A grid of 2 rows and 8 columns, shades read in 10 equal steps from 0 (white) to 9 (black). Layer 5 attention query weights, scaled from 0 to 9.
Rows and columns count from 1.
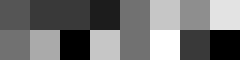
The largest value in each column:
6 7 9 8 5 2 7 9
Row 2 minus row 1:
-1 -4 2 -6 0 -2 3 8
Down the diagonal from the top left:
6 3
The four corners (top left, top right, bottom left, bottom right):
6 1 5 9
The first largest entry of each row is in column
4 3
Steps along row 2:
down up down up down up up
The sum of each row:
40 40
